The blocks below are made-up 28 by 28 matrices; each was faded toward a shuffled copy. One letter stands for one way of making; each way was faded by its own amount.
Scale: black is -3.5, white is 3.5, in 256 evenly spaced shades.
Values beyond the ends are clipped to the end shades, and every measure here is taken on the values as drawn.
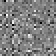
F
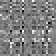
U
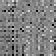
U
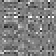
U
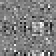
F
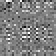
U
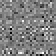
F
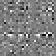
U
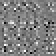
F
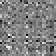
F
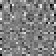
U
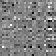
U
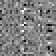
F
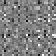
F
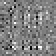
F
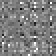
U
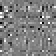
U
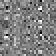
F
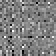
F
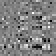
U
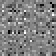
U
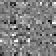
F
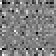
U
